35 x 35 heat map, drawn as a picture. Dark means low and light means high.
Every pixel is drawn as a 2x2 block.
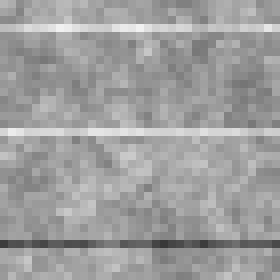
The distribution is heavy-tailed on both sides. Rows 4, 17 and 31 differ from the rows beside them. There is no overall slope. Streaks run across, left to right. On average the colour sits 60% of the way up the scale.
